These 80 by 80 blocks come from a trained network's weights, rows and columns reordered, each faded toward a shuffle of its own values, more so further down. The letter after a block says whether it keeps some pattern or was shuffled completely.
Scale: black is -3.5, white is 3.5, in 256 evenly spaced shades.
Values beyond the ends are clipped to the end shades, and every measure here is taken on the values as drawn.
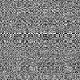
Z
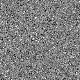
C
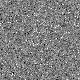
C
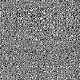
Z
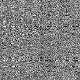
Z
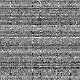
Z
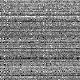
Z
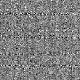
Z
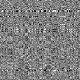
Z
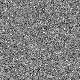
C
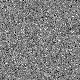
C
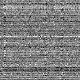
Z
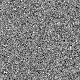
C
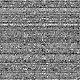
Z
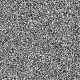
C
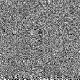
Z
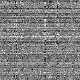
Z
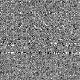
Z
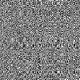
Z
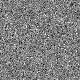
C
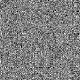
Z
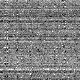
Z
